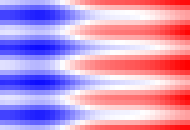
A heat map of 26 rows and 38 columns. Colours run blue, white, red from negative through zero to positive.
The middle left is the ninth with the lowest average. There is an overall slope up to the right. Stripes running across repeat 4 times from top to bottom. It is mirror symmetric from top to bottom.
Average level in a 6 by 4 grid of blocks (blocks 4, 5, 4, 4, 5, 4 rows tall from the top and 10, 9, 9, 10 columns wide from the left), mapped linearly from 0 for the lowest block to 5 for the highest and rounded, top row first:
0245
1245
0245
0245
1245
0245
